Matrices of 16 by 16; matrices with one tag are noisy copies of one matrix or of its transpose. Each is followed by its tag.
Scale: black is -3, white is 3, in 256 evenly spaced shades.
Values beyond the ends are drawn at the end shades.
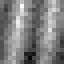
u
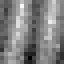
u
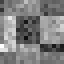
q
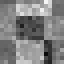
q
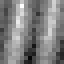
u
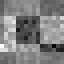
q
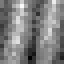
u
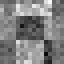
q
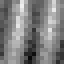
u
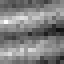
u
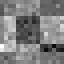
q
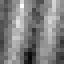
u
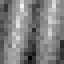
u
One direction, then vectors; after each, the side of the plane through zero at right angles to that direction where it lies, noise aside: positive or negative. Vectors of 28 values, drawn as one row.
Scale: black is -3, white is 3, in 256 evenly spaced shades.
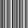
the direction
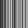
positive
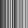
positive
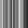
negative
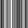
positive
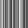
negative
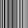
positive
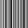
negative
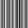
positive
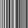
positive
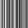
positive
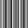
negative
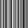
negative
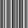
positive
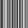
positive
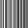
negative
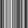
positive
